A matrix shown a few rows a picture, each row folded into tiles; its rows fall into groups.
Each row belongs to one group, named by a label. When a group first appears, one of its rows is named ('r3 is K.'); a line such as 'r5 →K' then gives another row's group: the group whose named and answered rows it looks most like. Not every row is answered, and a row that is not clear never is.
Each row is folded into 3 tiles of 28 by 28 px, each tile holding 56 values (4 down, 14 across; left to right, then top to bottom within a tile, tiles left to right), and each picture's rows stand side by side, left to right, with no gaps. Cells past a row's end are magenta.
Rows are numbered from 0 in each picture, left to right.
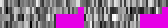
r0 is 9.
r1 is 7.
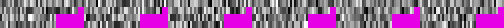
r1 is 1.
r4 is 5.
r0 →7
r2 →1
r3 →5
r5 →9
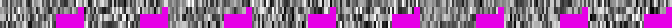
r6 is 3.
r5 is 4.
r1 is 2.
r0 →9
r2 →5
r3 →1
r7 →1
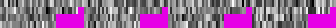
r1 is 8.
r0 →5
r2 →5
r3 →4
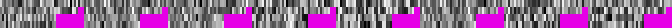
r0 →1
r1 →3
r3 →2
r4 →2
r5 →3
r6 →2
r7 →9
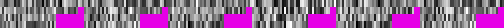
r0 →4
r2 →4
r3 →2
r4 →4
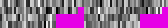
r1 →3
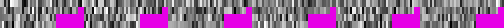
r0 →2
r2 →5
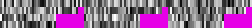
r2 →3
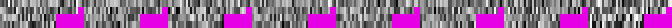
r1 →7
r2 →2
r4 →4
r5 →8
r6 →2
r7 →2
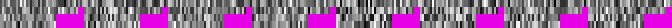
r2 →8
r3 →9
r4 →2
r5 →8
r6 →3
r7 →9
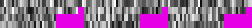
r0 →5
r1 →4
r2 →4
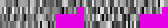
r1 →9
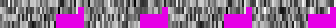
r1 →3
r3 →5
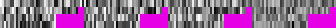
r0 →1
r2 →7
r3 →8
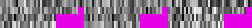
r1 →5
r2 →8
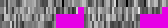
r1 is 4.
